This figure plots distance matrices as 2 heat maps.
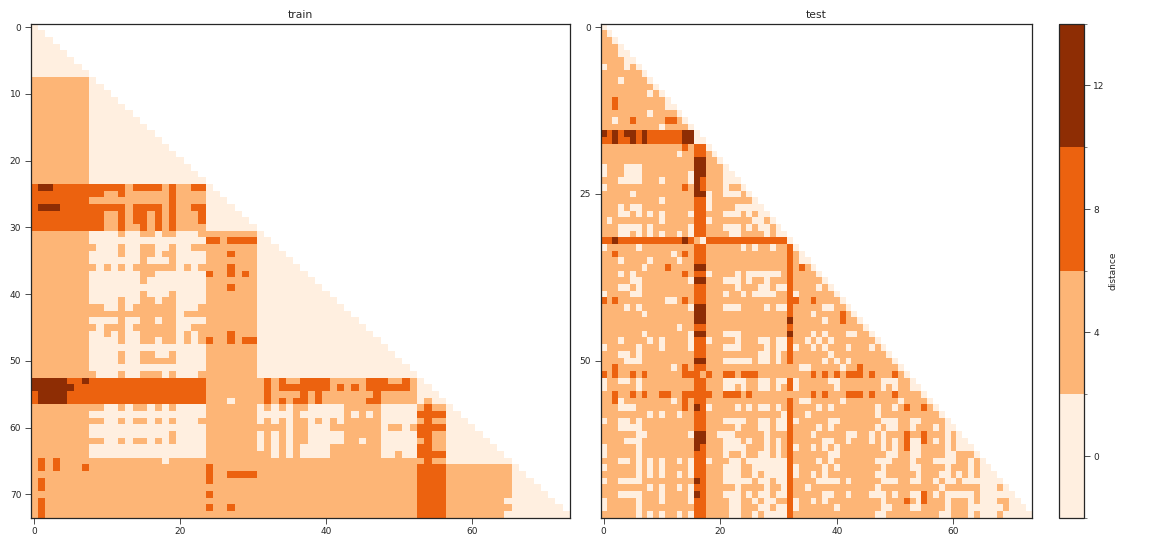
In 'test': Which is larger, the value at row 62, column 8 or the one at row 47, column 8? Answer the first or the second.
the first
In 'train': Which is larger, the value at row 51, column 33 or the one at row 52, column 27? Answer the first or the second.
the second
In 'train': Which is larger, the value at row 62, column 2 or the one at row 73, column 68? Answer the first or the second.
the first
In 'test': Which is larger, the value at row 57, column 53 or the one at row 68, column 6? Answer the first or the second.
the first
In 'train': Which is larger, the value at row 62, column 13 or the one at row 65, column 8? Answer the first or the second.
the second
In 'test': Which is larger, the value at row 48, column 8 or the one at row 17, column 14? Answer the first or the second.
the second
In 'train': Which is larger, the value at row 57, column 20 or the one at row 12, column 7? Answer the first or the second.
the second
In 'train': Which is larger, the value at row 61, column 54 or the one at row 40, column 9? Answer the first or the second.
the first
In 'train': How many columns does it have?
74
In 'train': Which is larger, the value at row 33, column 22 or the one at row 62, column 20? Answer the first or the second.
the first
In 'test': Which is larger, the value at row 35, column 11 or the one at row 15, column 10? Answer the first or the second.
the first
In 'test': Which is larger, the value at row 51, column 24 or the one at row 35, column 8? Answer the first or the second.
the first
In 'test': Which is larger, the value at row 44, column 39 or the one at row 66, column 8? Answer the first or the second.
the first
